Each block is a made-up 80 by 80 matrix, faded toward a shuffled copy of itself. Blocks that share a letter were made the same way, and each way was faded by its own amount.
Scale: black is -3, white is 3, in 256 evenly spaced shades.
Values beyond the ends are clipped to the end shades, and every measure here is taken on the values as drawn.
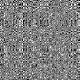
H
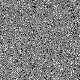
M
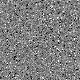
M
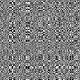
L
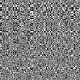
H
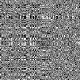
H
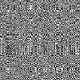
H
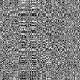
H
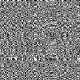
H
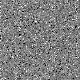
M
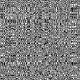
H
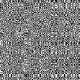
H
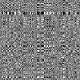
L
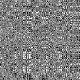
H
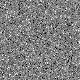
M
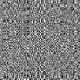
H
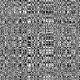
L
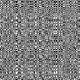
L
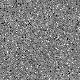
M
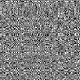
H
